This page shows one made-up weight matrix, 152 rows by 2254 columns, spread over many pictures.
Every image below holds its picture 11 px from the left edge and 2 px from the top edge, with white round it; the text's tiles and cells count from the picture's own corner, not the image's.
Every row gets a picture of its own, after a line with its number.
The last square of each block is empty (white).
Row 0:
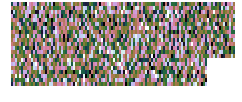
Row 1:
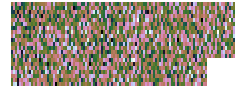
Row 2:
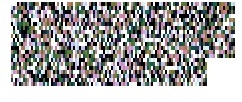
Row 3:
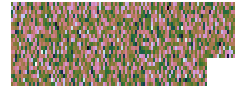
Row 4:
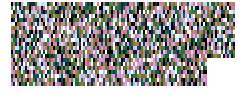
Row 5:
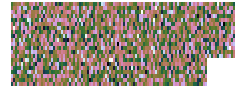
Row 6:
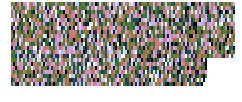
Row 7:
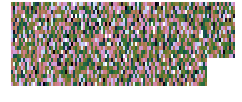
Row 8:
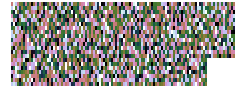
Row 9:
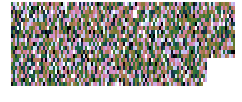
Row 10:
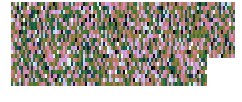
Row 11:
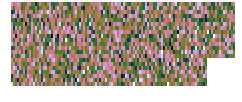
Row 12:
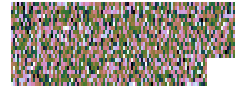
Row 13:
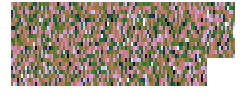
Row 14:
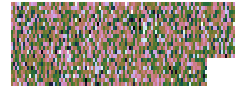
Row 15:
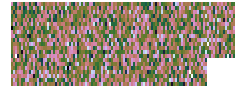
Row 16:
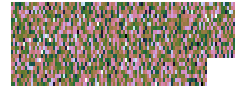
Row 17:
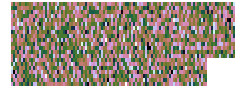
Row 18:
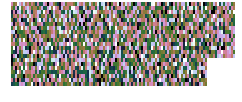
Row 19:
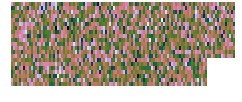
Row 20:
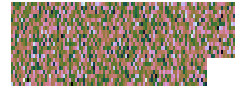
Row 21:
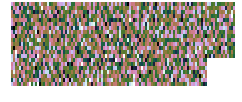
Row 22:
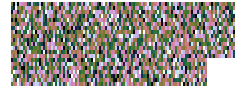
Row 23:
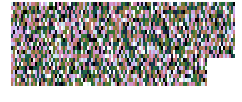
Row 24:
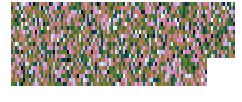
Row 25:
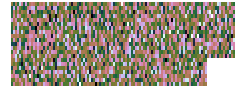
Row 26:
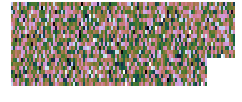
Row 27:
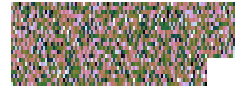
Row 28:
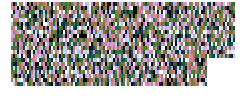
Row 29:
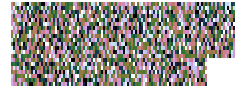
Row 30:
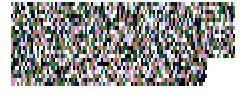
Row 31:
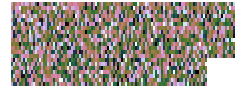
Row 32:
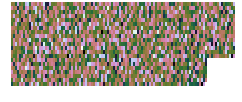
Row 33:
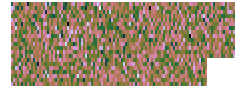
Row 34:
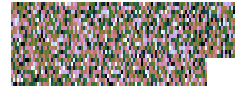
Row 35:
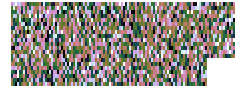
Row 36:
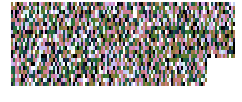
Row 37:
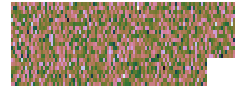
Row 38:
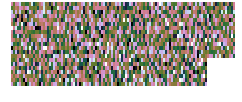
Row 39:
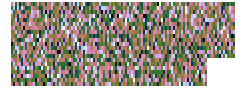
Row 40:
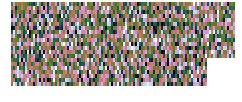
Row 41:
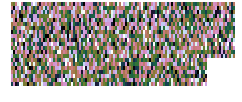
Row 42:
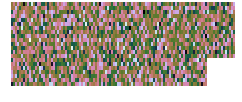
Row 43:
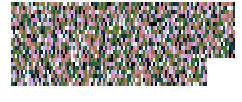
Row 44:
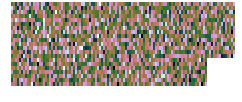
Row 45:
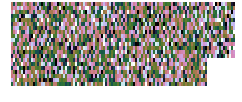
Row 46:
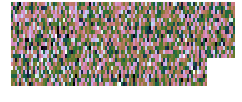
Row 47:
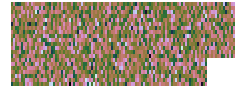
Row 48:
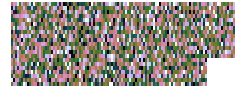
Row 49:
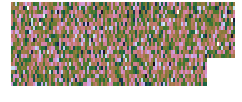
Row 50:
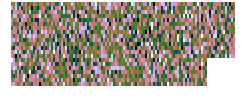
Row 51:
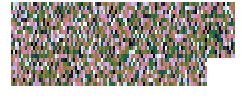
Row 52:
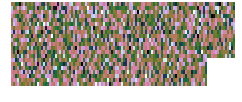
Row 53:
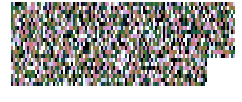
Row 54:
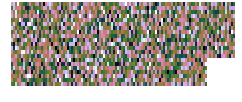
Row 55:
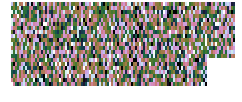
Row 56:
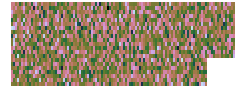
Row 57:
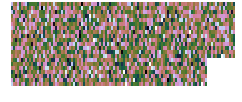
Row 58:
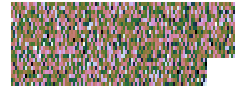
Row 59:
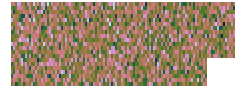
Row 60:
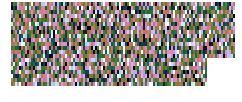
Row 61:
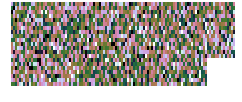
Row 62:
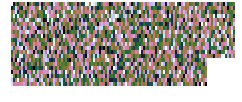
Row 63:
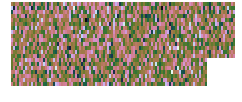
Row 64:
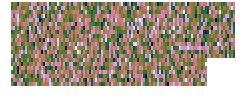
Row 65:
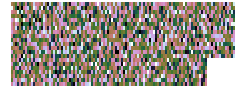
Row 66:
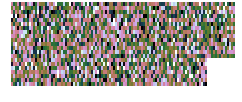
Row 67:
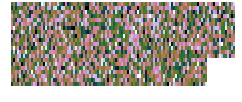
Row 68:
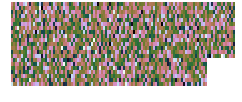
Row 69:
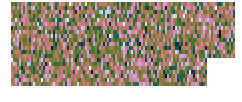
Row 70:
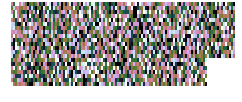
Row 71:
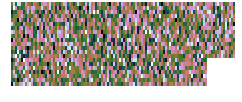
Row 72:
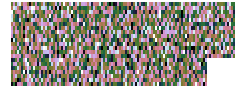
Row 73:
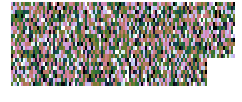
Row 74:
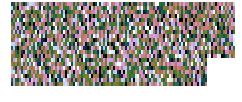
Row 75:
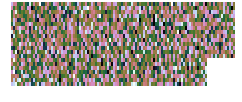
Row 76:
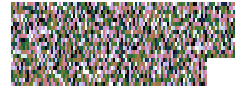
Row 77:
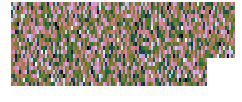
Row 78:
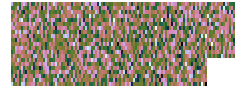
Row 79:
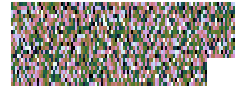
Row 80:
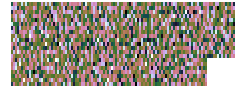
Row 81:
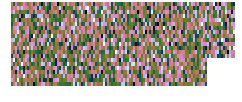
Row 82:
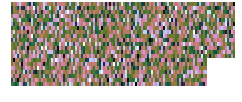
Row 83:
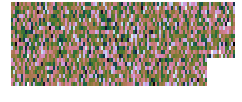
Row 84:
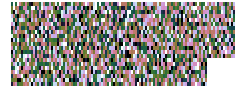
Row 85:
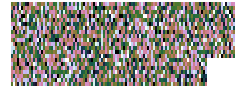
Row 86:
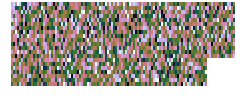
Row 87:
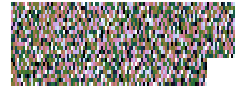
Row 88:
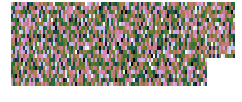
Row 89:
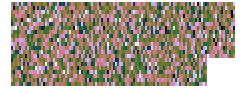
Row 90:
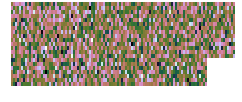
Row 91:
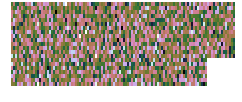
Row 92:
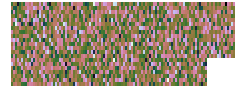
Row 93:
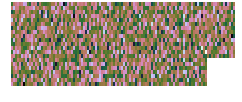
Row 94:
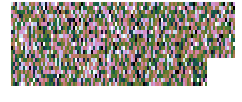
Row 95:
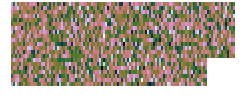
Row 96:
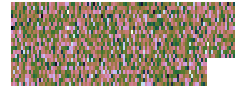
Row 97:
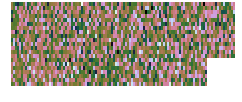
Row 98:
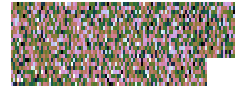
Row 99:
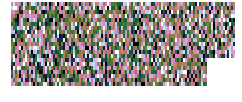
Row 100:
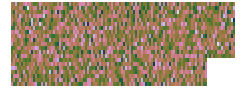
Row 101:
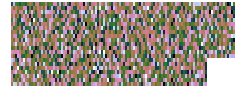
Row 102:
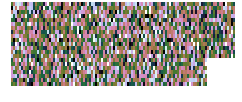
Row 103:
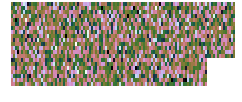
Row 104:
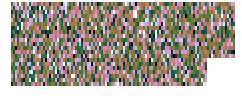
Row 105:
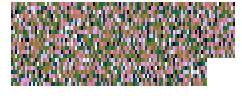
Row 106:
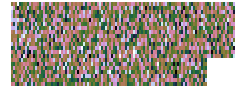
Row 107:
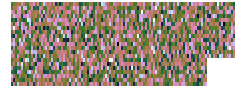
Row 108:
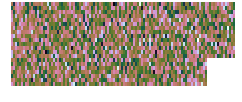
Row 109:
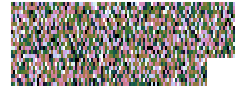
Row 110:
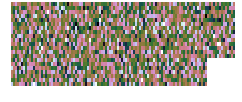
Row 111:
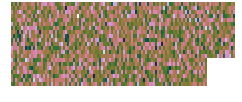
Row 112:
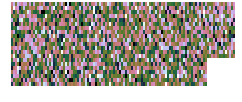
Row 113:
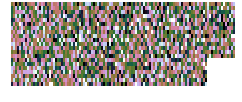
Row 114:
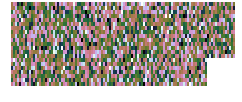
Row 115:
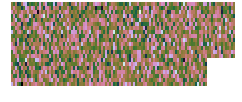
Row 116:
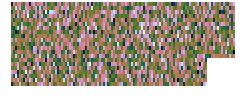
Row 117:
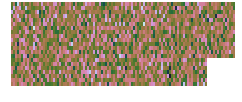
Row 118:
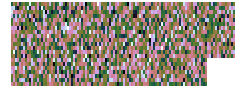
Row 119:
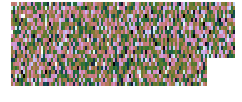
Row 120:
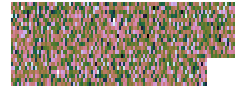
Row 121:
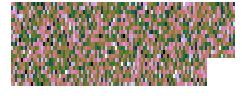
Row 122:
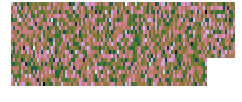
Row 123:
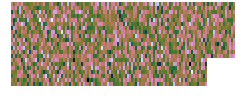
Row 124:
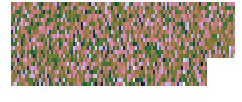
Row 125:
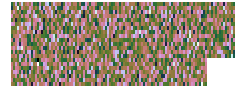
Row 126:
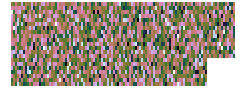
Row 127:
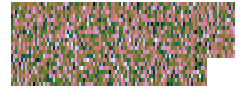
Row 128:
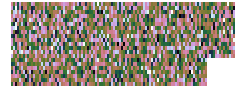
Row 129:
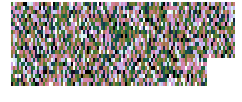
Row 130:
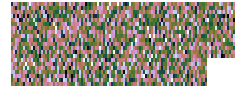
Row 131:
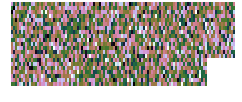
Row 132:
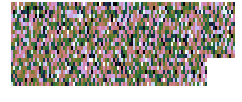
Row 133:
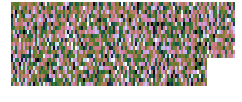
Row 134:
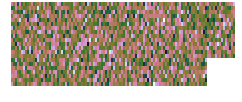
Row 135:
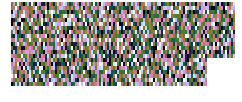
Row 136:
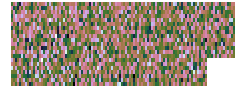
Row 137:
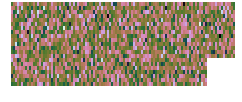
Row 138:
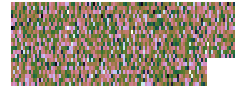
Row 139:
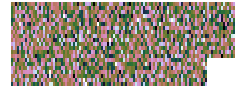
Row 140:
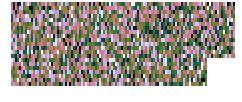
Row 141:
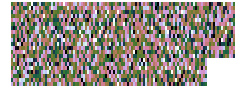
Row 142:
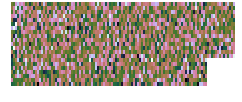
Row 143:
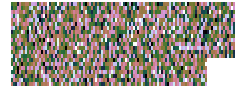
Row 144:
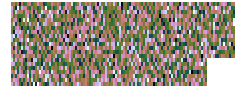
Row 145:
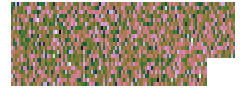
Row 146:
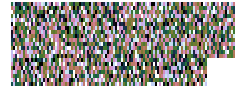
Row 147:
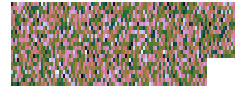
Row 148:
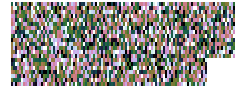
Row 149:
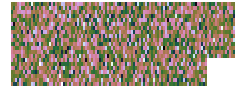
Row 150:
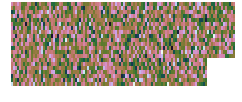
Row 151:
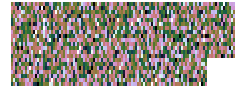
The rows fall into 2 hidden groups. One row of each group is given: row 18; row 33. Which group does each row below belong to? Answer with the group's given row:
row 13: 18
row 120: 33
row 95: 18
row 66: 33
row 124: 18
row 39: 33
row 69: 18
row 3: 18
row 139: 33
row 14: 33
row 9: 33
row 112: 18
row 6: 33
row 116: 33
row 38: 18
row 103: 33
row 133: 18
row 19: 33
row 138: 18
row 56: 18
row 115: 33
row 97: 33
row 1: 18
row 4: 33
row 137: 33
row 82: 18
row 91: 18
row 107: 18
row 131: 33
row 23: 18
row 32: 33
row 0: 33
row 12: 18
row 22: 33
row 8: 18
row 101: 18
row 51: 33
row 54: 33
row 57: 33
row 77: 18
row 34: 18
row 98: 18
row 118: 33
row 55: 33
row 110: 18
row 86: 33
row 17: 18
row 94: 33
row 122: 33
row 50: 18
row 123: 18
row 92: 33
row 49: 18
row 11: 18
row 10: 33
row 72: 18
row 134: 18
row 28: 33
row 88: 33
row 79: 18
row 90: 18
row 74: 33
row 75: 18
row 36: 33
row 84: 18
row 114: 18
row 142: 18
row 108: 33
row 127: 18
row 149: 18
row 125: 33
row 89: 18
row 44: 33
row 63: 18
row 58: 33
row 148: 18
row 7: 18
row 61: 33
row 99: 18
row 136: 18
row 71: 18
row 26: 33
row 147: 33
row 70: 33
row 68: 33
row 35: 18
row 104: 33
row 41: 33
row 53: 33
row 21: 18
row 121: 33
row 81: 18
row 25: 18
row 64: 18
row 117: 33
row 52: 18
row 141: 18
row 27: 33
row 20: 33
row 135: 33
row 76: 18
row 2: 18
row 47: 33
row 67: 18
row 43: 18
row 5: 18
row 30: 33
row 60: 18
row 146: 18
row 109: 18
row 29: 33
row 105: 18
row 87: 33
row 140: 18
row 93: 18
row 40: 18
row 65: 33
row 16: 33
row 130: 33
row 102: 33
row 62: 33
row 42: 33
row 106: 33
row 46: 18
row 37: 33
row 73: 18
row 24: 33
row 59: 33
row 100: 18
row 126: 18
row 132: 33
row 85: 33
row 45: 18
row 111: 18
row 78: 33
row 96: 18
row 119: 18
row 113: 33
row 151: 33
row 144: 18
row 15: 18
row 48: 18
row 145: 33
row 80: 18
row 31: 18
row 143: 18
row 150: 18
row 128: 18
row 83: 33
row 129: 33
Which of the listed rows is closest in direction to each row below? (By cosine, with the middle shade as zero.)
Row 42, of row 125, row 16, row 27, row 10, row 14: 16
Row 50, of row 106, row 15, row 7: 7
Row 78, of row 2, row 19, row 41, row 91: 19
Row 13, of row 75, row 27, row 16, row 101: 101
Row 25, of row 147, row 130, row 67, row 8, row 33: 67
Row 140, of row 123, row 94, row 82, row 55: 123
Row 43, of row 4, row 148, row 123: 148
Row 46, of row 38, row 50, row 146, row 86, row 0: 50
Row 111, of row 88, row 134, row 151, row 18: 18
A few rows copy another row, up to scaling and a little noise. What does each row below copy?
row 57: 26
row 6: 58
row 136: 46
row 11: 150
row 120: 66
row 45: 81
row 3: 77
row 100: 49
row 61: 131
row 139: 113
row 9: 104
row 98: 34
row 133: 127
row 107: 5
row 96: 138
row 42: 135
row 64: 143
